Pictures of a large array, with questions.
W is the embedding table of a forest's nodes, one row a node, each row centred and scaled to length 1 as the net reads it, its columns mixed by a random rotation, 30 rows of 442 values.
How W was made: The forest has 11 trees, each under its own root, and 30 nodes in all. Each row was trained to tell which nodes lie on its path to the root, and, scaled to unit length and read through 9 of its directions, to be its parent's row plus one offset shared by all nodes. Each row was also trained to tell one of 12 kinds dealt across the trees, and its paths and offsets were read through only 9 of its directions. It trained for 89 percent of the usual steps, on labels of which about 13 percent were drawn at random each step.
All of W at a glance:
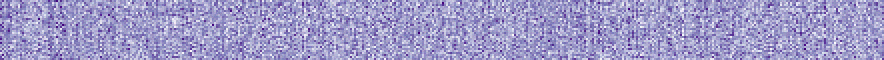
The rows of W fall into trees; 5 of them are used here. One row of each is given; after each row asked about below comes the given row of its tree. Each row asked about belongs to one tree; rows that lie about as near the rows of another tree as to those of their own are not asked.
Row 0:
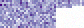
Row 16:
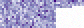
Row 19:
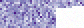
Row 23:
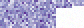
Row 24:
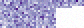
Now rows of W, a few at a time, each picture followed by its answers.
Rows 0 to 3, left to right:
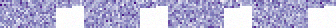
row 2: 23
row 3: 0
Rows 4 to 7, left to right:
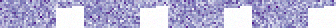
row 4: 19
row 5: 23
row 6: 0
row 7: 23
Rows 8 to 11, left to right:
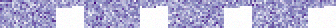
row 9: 16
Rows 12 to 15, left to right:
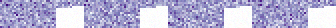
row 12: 19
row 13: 0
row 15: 19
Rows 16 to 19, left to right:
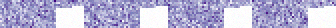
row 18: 23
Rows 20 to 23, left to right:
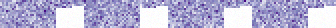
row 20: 16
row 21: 19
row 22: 24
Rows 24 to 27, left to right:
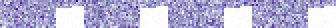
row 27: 0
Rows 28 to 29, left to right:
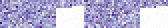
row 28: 23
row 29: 0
